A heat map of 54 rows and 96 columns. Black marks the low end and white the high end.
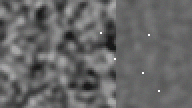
Slope: none. Seam: vertical, 60% of the way across, the right part calmer. Stripes: none. Histogram: heavy tails on both sides. Lone odd cells: 5, each higher than its neighbours. Grain: blotchy.
